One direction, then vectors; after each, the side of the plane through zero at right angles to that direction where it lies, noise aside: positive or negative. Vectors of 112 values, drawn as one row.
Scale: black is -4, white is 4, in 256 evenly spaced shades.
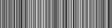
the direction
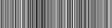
negative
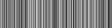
positive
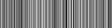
positive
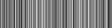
positive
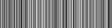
positive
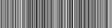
negative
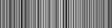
positive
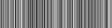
negative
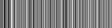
positive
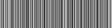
negative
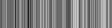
negative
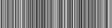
negative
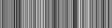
positive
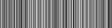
positive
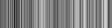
positive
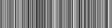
negative
